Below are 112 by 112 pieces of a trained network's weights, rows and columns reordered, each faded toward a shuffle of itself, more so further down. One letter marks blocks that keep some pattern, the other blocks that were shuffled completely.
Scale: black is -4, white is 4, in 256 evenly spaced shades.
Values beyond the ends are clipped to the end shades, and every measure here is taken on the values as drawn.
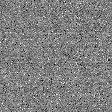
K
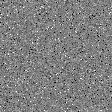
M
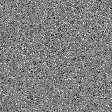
M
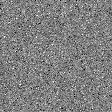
K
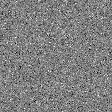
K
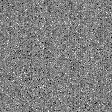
K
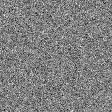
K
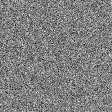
M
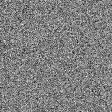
K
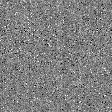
K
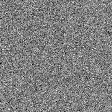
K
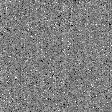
K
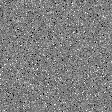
M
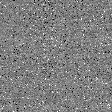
K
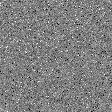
M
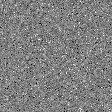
M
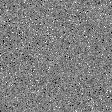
M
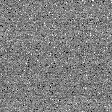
K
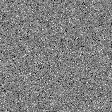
M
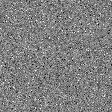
M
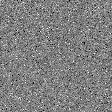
M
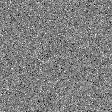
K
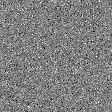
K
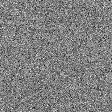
M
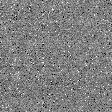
K
